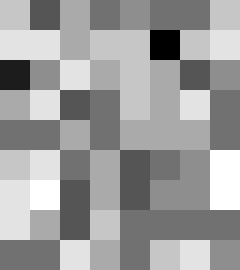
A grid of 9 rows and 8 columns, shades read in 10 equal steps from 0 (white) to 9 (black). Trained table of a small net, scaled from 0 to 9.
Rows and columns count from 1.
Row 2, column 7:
2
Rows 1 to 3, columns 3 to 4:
3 5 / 3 2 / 1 3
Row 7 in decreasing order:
6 6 4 4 3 1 0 0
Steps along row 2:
same up down same up down down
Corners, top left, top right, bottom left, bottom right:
2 2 5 4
